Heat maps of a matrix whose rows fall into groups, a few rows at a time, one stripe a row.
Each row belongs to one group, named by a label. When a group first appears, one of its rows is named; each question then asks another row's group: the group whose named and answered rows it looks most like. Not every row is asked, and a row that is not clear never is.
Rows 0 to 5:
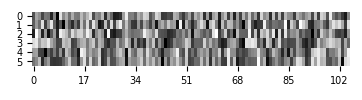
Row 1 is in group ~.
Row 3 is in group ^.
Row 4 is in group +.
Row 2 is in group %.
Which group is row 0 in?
%
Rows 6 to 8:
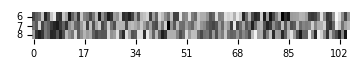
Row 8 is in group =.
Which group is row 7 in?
+
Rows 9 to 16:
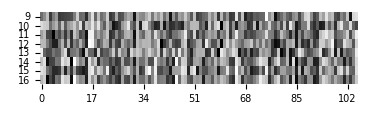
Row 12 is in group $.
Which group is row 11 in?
+
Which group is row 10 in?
^
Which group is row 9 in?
+
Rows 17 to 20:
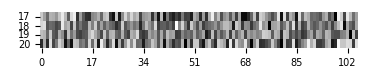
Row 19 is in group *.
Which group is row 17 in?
^
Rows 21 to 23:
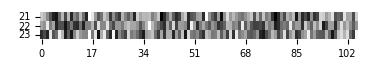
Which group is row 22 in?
+
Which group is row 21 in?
$
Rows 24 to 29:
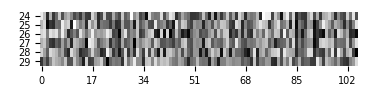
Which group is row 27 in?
$
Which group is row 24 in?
*
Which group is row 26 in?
^
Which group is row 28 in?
^
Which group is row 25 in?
$
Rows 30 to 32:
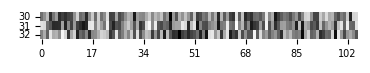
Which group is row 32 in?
^
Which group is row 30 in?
+
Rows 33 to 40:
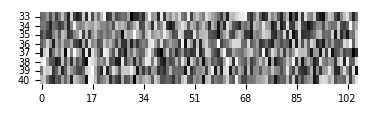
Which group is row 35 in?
=
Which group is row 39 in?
*
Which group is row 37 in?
%
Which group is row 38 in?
$
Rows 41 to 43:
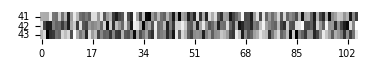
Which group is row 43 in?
$
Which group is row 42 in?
=
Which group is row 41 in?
^
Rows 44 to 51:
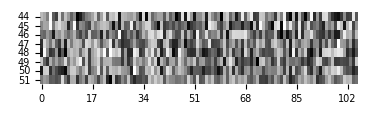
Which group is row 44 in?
*
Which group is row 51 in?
~
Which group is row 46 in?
~
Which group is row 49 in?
=
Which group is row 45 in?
^
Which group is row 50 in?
%
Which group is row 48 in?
%
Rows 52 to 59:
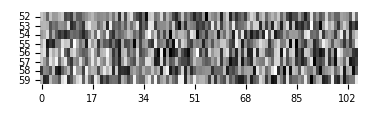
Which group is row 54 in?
+
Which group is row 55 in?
$
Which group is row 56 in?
^
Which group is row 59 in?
=
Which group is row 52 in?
*
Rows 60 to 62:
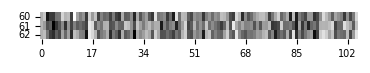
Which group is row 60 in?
$
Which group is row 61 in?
+
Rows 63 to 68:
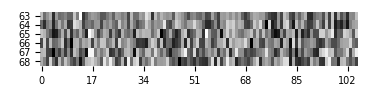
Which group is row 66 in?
~
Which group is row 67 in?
+
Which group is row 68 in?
*
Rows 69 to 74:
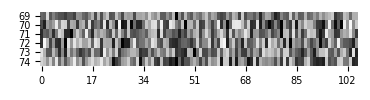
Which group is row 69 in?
+
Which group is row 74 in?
^
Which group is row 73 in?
*
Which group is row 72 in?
%
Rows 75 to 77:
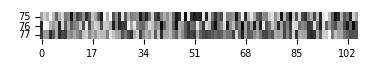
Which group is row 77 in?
%
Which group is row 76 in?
%
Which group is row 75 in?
*
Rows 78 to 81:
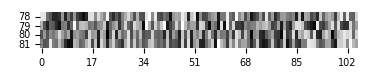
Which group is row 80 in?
~
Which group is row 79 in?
=
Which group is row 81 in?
~
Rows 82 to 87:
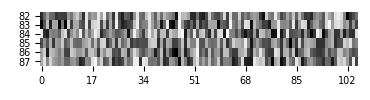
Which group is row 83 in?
%
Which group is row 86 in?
^
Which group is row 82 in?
%
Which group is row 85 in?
~
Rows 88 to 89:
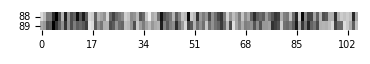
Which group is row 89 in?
+
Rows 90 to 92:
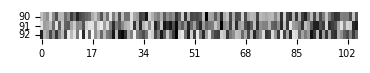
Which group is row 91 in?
^
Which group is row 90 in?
*
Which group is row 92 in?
%
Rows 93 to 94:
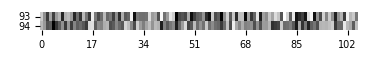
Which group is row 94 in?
+
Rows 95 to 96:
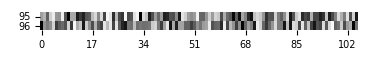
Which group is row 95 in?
^
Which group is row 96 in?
%
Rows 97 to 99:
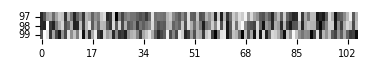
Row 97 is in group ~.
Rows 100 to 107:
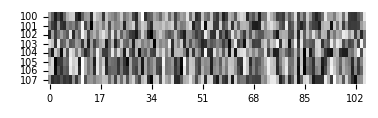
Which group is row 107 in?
=
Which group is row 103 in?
*
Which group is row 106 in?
$
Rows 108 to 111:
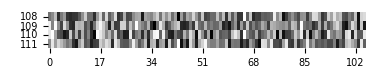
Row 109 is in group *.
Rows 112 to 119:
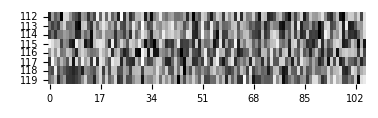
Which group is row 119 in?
+
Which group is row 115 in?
*
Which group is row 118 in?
+
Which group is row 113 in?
=
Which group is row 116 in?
^
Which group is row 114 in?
=
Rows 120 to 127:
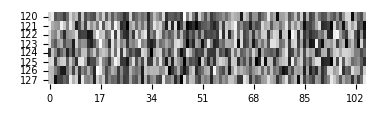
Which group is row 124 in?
%
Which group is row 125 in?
^
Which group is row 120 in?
$
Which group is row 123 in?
*
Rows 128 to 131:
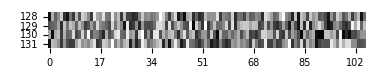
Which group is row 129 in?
~
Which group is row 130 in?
=
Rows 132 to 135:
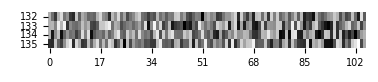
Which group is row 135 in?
~
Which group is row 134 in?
=
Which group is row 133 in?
^
